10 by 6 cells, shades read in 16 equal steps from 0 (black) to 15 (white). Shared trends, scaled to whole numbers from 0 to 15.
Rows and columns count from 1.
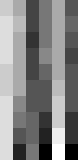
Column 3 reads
4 4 3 4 4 5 5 6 6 7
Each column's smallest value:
12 2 3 0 10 0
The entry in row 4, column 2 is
10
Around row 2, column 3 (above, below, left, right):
4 3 11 7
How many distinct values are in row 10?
5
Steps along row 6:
down down same up down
